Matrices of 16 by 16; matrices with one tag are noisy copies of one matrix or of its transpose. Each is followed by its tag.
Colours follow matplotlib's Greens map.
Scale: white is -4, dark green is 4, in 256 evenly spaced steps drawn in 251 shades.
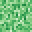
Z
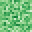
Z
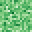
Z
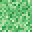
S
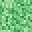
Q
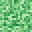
Z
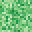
Q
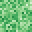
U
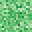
Q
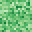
Q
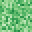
Q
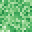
U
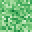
Q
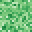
S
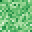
S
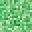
Z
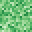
U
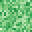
S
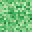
Q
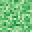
Z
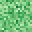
Q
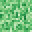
Z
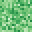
Q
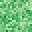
U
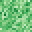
S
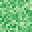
U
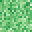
S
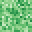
Q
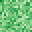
S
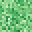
Q
